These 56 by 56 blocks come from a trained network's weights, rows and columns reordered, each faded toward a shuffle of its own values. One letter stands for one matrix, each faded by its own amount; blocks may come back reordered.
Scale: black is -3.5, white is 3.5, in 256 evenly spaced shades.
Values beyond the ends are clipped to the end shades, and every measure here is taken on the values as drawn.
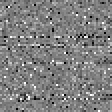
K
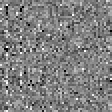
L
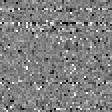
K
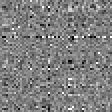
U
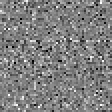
K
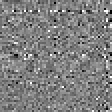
U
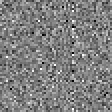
L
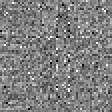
L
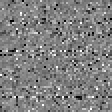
K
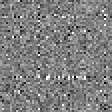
U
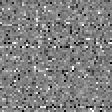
K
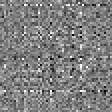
U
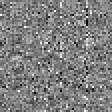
L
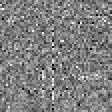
L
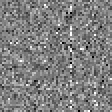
L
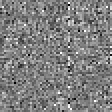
L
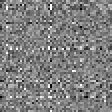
U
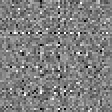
U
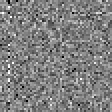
L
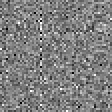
L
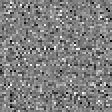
K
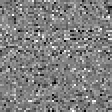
K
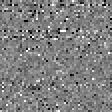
K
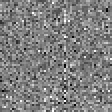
L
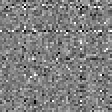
U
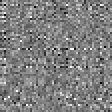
U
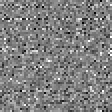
K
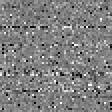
K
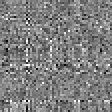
U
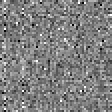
L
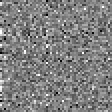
L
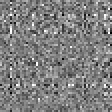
U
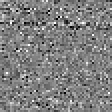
K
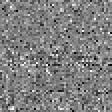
K
